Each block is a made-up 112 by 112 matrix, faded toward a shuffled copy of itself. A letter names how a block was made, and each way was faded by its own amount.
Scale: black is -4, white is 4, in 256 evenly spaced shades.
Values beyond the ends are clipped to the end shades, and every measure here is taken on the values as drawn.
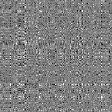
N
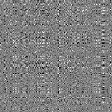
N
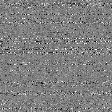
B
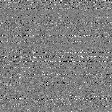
B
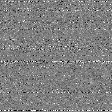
B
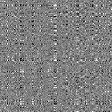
N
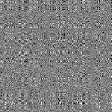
N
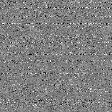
B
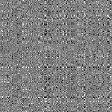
N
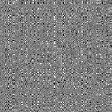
N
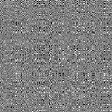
N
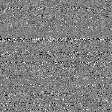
B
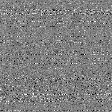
B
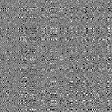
N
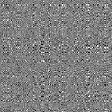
N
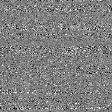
B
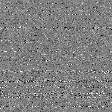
B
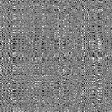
N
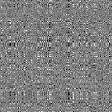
N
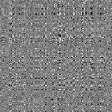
N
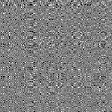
N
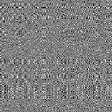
N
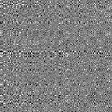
N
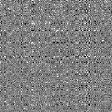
N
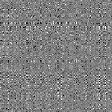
N
